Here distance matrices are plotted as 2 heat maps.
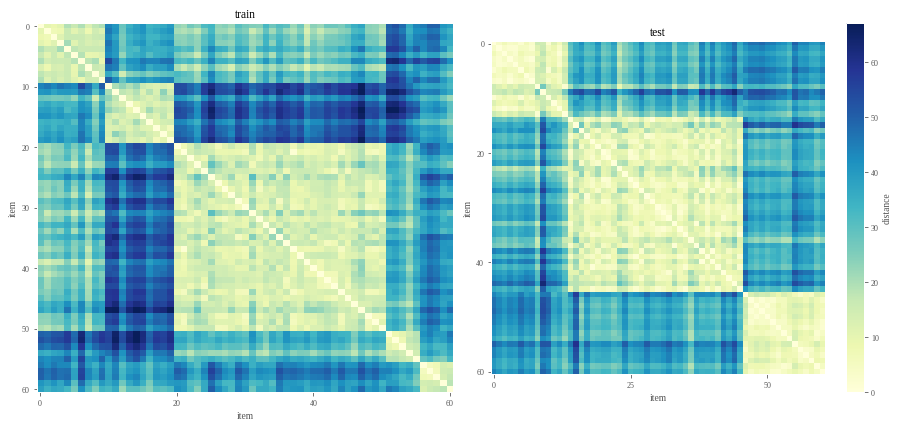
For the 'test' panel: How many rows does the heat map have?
61
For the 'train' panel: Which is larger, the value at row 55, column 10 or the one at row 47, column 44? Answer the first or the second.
the first
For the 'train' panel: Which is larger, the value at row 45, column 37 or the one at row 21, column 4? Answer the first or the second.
the second
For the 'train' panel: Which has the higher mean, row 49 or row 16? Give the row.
16
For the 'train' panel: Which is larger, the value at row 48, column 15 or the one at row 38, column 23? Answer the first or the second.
the first
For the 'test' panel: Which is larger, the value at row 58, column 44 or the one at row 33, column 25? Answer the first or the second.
the first
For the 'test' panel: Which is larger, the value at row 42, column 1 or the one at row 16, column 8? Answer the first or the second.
the first
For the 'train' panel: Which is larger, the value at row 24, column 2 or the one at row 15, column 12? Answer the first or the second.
the first
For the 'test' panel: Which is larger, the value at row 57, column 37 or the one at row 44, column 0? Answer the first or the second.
the second
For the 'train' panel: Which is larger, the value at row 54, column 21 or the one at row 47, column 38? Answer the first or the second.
the first
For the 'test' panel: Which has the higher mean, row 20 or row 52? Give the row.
52
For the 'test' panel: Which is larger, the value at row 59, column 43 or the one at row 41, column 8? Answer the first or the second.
the first
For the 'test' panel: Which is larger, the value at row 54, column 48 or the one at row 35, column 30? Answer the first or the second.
the first
